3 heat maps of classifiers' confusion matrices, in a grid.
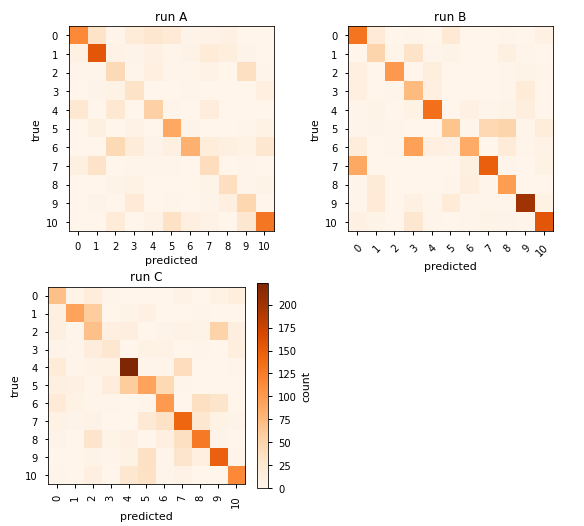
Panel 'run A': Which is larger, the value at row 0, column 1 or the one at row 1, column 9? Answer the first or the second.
the first
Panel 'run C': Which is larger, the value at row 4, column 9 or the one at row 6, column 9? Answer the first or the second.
the second
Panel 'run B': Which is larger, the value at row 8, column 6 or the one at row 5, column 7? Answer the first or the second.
the second
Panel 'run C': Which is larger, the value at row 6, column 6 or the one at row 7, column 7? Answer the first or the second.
the second
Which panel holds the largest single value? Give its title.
run C
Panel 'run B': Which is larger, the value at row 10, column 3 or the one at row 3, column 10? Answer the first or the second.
the first
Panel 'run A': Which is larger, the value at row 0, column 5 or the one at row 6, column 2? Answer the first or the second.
the second
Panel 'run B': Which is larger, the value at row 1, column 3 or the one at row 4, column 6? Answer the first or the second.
the first
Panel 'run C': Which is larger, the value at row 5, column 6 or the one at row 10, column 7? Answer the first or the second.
the first
